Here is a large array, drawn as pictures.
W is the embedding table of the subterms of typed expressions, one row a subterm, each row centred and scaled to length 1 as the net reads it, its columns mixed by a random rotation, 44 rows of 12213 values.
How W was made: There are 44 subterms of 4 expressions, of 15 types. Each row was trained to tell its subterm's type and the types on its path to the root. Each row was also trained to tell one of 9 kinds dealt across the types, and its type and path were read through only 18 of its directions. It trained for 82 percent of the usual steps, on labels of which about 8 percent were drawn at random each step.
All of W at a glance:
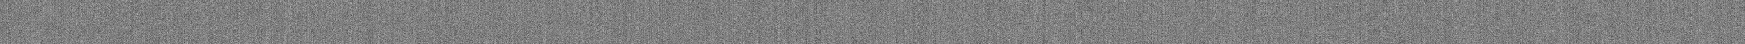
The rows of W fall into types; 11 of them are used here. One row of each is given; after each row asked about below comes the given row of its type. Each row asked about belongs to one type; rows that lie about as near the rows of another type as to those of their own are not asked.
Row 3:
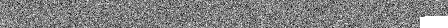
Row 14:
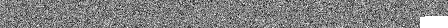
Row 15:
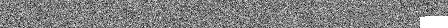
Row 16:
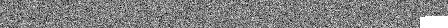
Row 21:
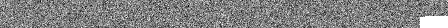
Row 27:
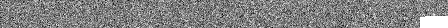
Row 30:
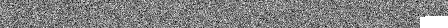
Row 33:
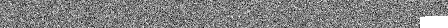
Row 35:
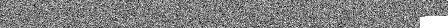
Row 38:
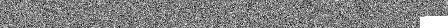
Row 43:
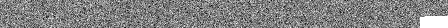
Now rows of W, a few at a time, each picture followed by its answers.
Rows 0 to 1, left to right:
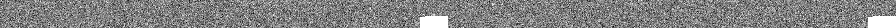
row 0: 27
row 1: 27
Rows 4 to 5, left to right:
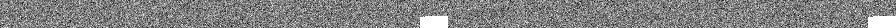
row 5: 43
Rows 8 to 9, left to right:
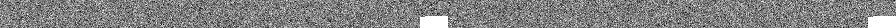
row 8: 16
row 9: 14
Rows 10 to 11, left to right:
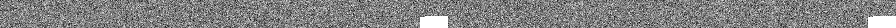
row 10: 27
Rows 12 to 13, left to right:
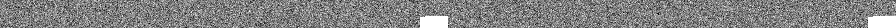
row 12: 30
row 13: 16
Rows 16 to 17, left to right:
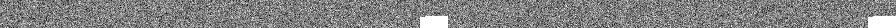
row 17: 38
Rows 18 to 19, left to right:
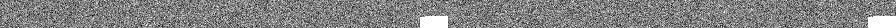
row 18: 14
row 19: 38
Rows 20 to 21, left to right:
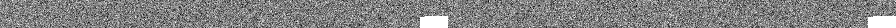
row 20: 3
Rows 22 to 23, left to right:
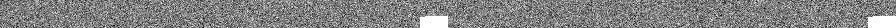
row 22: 27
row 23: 3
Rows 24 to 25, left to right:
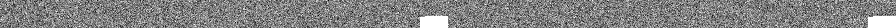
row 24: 15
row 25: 38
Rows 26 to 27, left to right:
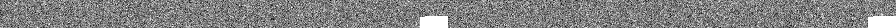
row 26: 35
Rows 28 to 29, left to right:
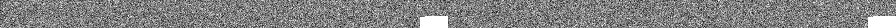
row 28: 35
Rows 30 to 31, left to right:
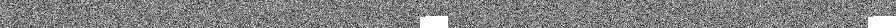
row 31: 30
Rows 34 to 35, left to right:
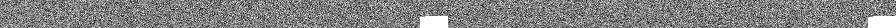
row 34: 38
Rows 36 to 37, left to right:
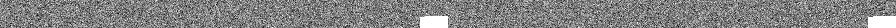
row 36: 15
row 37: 16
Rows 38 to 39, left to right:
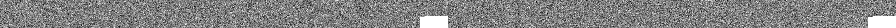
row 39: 35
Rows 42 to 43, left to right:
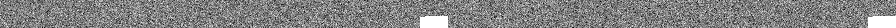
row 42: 16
